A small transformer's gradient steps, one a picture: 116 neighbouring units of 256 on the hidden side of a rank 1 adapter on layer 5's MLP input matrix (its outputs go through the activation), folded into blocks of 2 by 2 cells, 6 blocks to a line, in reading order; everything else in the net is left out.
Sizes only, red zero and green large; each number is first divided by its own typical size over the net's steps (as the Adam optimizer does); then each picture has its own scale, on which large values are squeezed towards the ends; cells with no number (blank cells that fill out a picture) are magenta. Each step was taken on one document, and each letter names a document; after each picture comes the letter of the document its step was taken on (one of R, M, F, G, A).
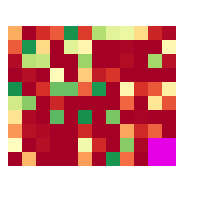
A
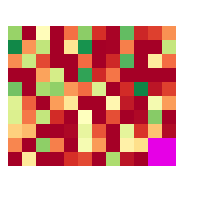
A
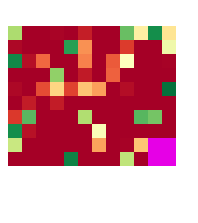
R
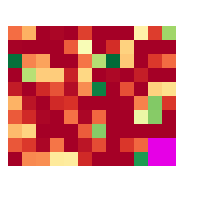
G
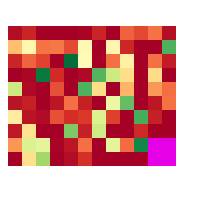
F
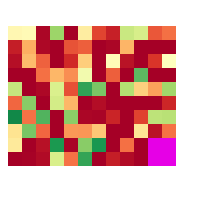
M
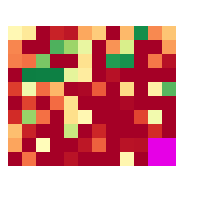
R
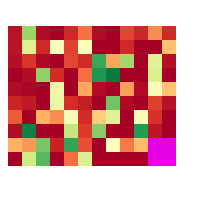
F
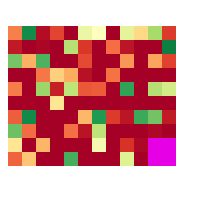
R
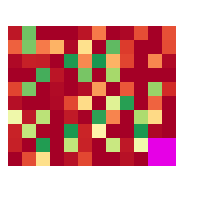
F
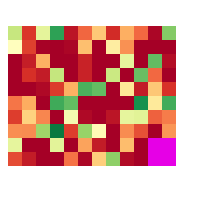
M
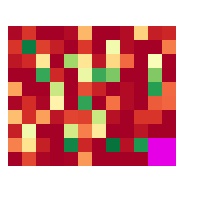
F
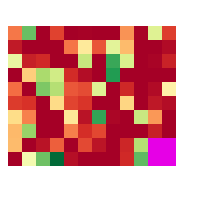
G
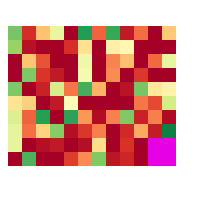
M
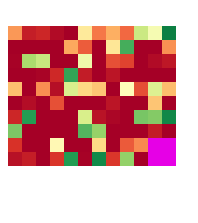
R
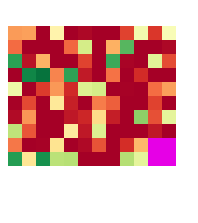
G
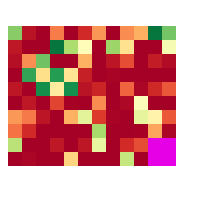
R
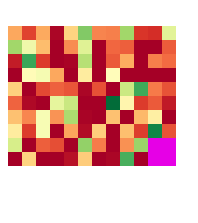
A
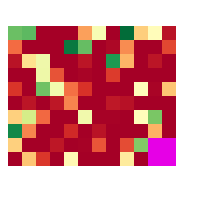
R
